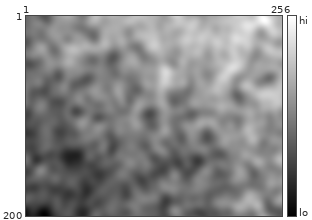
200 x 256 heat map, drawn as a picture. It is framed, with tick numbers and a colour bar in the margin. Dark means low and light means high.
No regular stripes run through it. The field is smooth, with broad soft blobs. The halves do not mirror each other. There is an overall slope up to the top right. The values follow a bell shape.
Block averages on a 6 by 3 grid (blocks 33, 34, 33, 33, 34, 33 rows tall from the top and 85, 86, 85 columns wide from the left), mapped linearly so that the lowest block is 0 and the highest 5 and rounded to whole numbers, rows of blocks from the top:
345 / 234 / 234 / 123 / 012 / 012
